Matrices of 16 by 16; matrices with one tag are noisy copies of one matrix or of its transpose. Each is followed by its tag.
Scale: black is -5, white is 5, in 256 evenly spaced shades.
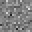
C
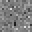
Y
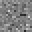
Y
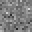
C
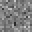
Y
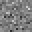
C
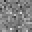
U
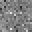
U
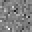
C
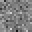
U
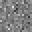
C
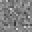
Y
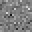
C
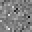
C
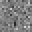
Y
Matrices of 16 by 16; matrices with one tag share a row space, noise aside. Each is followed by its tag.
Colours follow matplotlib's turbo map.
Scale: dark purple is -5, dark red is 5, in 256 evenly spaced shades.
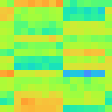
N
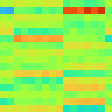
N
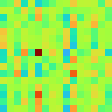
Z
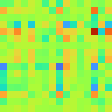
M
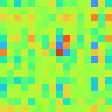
M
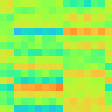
N
